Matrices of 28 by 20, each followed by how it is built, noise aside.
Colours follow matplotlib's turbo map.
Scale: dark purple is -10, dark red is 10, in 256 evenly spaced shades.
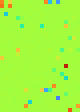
sparse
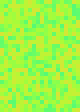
noise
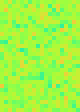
noise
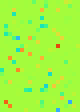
sparse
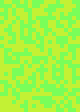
noise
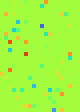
sparse
